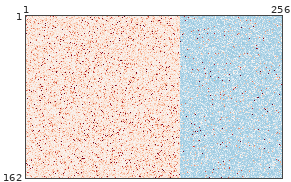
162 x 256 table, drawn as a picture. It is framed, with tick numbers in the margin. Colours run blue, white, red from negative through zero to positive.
The left part is higher, up to a seam about 60% of the way across. Overall the values sit about 50% of the way up the scale. There are no regular stripes.
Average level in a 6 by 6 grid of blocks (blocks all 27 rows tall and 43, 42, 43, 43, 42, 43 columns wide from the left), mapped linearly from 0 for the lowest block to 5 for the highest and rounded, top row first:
555300 | 555300 | 555300 | 555300 | 555300 | 555300
